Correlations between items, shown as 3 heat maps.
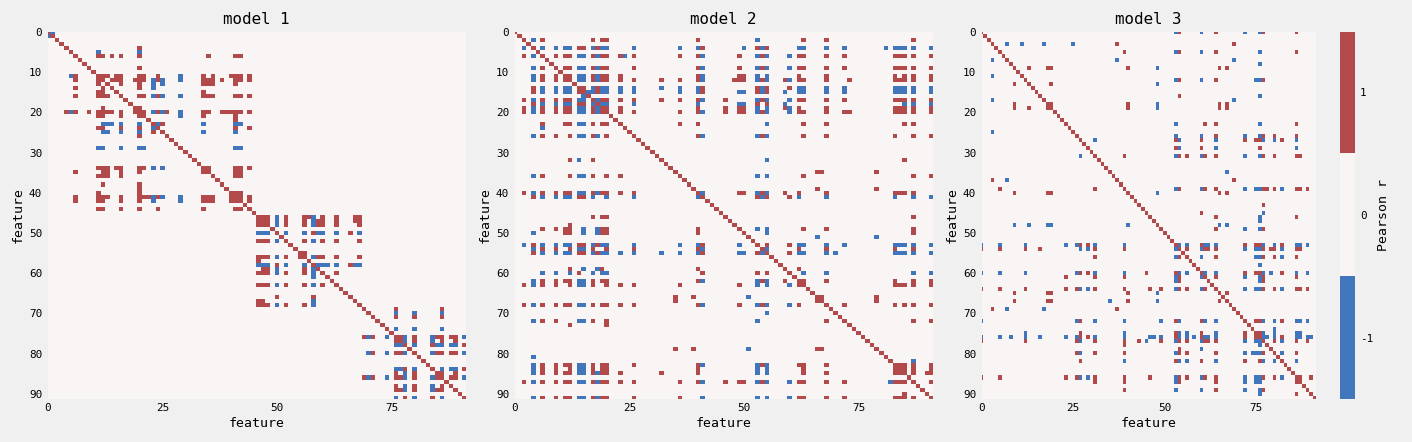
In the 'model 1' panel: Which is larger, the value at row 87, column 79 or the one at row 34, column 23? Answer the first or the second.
the first
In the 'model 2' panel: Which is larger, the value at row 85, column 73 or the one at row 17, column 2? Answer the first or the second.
the second
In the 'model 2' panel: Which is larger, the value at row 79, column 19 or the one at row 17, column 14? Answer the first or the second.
the first
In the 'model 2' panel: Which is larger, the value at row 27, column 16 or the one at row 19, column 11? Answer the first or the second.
the second
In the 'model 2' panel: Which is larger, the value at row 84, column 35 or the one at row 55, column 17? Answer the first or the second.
the first
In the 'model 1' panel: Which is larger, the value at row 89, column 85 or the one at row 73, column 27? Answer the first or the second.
the first
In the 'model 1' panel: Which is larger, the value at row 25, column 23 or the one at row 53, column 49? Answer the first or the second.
the first
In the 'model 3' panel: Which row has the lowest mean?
76
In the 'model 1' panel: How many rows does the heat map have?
92
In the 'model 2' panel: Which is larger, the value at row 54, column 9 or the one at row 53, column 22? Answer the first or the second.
the first
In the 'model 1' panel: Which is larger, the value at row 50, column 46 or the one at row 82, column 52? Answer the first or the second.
the second
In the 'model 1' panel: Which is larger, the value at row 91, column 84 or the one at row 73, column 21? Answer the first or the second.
the first
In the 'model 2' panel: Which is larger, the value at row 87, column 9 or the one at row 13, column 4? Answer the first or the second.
the first
